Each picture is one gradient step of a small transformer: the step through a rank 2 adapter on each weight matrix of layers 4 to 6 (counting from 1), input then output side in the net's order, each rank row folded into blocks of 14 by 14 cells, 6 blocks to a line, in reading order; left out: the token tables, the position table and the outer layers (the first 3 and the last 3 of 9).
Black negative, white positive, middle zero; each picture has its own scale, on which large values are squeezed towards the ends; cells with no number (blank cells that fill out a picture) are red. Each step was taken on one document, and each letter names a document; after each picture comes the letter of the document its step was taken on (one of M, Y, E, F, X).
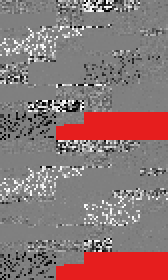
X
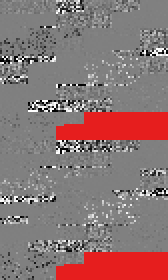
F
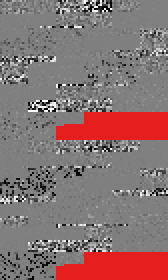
F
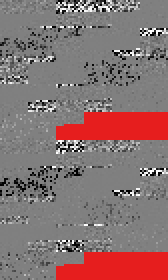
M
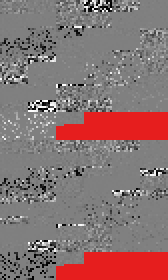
F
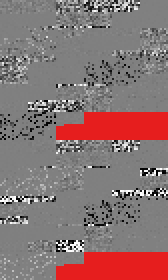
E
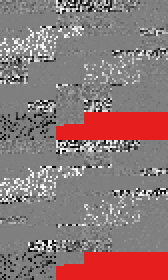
X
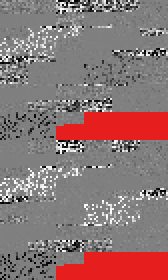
X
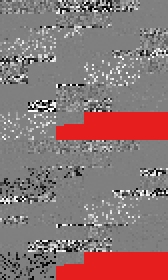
F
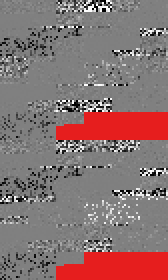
M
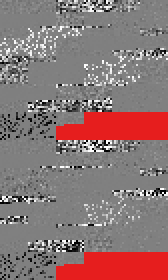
X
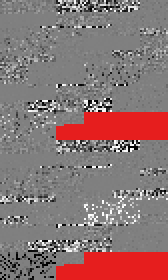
F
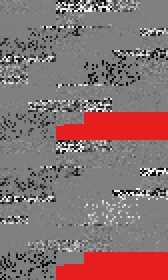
M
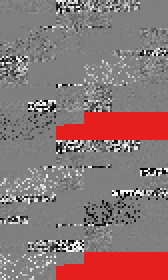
E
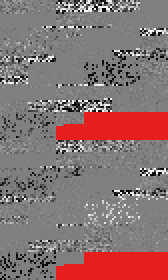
M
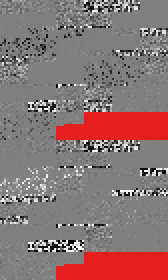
E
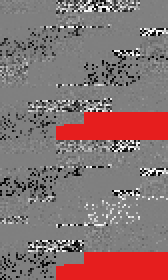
M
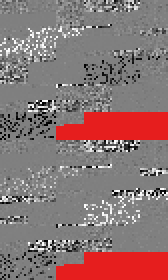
X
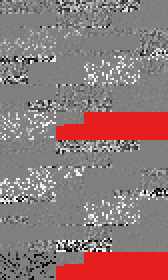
F
